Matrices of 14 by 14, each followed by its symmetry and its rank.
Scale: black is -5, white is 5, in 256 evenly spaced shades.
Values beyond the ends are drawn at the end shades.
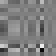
neither, rank one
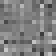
antisymmetric, rank two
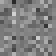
neither, rank three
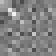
symmetric, rank three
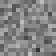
neither, full rank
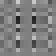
neither, rank one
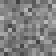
antisymmetric, full rank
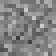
neither, full rank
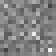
symmetric, rank three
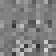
neither, rank three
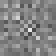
symmetric, rank three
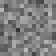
neither, full rank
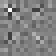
symmetric, rank three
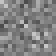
symmetric, rank three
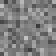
antisymmetric, full rank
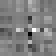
antisymmetric, rank two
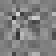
antisymmetric, rank two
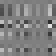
neither, rank one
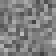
antisymmetric, full rank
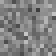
neither, full rank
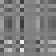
neither, rank one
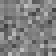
antisymmetric, full rank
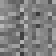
neither, rank three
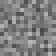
antisymmetric, full rank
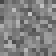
neither, full rank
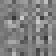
neither, rank three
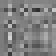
antisymmetric, rank two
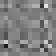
antisymmetric, rank two
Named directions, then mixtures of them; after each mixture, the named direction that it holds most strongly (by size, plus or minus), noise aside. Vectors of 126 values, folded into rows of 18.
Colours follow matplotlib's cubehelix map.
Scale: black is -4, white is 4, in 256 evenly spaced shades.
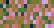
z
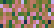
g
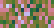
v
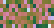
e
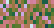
z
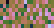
z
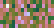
v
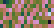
g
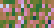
v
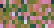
g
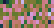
g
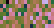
z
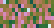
e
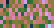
z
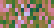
v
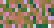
e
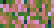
g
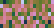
g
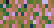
z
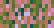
v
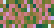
e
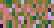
g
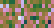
g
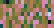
g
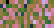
z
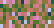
g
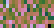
e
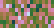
v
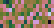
g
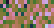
z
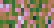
v
